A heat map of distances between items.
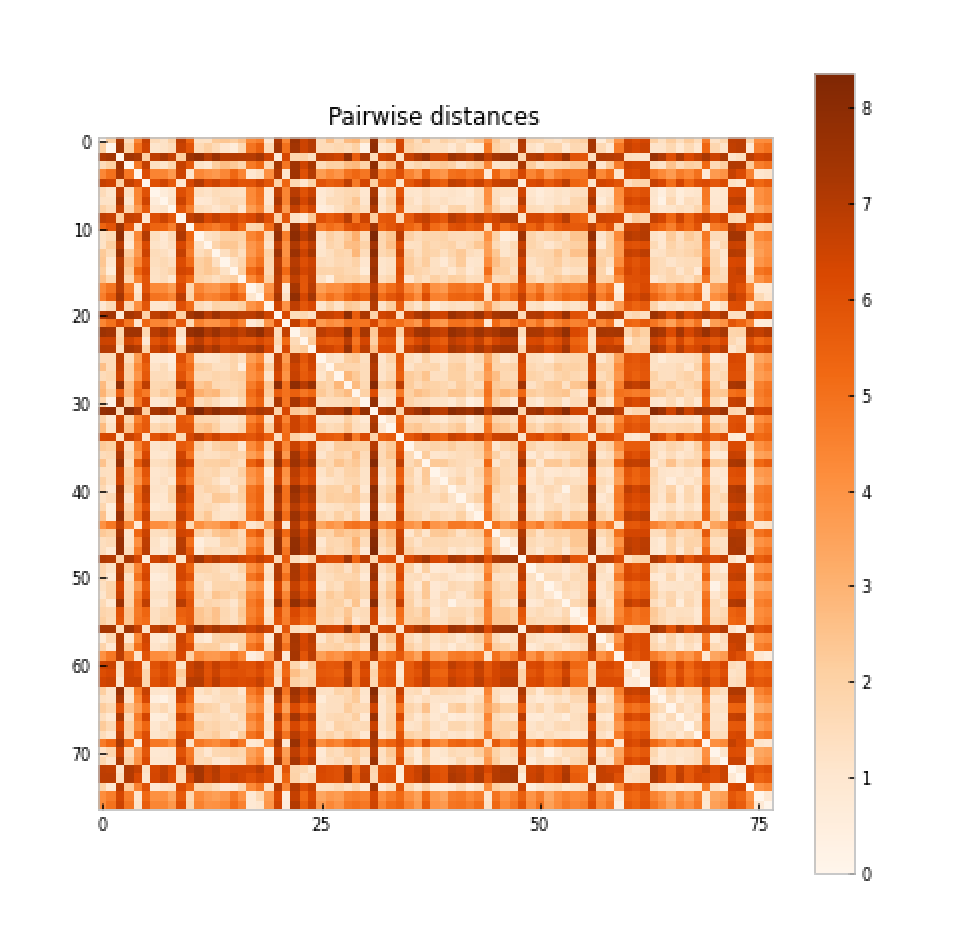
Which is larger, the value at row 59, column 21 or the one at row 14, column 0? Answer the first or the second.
the second
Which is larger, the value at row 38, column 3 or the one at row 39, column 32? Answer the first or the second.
the first
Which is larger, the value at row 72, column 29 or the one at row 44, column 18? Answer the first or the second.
the first
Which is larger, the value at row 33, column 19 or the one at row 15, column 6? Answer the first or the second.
the first
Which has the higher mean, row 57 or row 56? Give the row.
56
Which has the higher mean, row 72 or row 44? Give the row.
72
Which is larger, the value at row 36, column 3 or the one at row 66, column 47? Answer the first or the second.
the first
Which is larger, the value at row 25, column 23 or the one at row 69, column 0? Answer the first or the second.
the first
